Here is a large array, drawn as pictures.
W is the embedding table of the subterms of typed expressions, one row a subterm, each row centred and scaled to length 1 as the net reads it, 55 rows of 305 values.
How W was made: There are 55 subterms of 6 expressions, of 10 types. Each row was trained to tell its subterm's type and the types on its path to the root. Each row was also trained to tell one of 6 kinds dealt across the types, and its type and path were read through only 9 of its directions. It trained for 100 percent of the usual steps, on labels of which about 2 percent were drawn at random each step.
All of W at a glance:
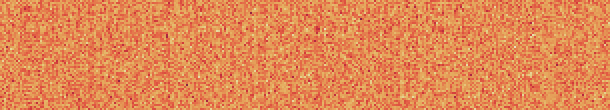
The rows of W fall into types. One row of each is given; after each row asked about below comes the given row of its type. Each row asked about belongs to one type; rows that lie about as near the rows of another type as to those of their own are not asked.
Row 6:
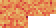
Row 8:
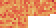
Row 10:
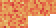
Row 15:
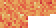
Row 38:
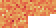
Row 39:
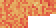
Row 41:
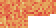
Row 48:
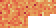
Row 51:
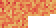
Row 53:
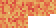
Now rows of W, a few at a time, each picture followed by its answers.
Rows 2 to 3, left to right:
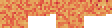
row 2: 51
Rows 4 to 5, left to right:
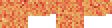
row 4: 51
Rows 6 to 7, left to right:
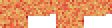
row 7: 38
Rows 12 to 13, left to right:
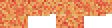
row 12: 8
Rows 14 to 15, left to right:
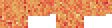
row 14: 39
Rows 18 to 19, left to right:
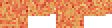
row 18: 8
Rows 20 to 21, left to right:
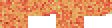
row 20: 38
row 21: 39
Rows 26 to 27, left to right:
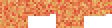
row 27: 38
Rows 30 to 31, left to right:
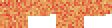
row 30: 41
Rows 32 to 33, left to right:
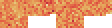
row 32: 39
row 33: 10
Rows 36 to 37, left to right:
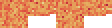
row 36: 38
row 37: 8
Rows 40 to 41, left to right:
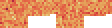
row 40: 8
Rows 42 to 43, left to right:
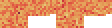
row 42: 10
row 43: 41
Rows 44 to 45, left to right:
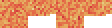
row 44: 10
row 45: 51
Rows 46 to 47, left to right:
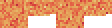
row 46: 6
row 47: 8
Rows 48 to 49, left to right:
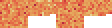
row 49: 38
